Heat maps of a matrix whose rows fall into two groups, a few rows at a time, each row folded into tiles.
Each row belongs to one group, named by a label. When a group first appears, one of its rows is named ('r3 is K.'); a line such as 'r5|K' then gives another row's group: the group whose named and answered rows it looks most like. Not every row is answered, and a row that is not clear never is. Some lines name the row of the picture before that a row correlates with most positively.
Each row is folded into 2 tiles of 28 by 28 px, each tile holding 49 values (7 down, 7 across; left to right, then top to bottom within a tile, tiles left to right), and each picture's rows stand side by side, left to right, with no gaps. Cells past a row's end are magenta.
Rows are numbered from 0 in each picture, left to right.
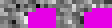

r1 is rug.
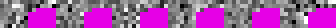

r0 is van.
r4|van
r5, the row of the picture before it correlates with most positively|0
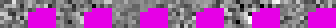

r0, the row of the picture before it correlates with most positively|1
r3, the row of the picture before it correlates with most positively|2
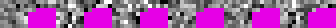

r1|van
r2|rug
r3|van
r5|van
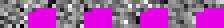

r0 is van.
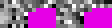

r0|van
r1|rug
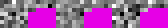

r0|van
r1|van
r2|van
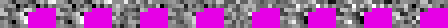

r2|van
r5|rug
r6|rug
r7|van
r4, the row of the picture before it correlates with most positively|0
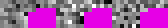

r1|rug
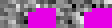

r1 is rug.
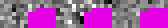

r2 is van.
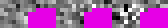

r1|rug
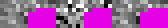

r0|rug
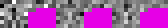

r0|van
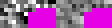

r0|rug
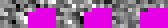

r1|rug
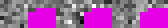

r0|van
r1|rug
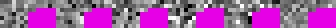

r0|van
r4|rug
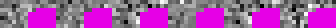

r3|van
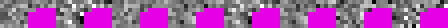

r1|rug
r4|rug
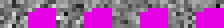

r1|van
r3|van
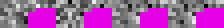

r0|rug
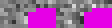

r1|rug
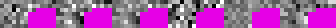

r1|rug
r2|rug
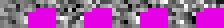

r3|rug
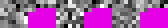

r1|van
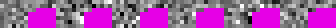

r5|van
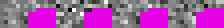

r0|rug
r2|rug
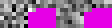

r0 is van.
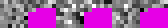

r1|rug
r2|van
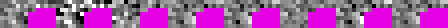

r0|rug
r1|rug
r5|van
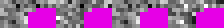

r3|rug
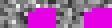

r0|rug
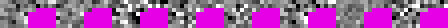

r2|rug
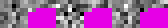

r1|van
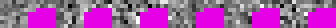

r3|van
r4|rug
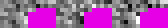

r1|rug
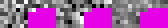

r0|van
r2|rug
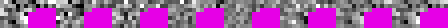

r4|van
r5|rug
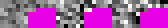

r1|van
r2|rug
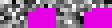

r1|rug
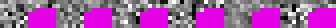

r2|rug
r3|van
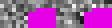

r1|rug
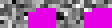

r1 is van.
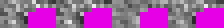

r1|rug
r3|rug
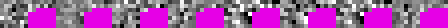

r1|rug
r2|van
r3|van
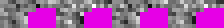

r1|rug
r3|rug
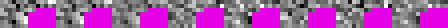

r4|rug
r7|rug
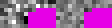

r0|rug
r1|van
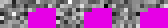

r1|van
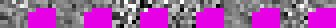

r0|van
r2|van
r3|van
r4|rug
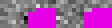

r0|rug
